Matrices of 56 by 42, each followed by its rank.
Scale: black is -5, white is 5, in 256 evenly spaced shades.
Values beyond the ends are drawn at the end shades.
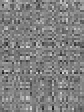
five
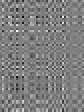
two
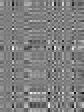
two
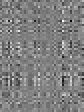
three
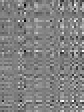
three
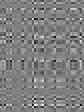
two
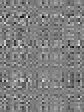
three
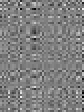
three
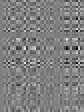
two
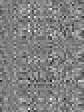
five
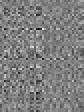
five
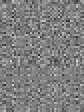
five
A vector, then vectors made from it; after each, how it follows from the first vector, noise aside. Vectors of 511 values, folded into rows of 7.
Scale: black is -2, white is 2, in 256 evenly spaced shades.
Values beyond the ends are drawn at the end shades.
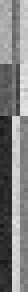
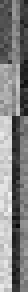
negated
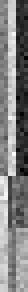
reversed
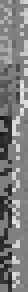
partly zeroed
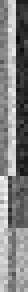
reversed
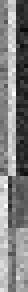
reversed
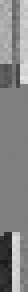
partly zeroed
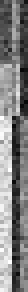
negated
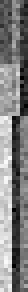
negated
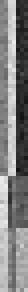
reversed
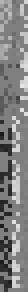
partly zeroed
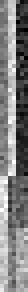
reversed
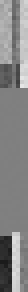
partly zeroed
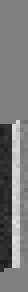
partly zeroed
